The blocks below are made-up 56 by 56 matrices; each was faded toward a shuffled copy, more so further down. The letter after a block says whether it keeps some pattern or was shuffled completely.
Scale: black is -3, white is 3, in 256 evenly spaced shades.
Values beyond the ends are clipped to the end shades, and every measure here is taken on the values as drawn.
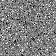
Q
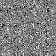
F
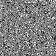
Q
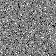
Q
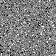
Q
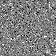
Q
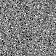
Q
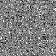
F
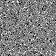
Q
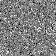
Q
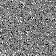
Q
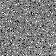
Q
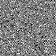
F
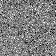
Q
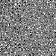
F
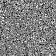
Q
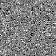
F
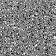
F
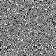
F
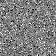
Q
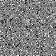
F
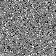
Q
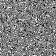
Q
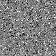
Q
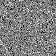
Q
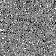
F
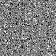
F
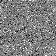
Q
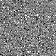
F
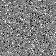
Q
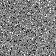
Q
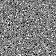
Q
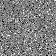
Q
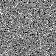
Q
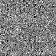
F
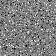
Q
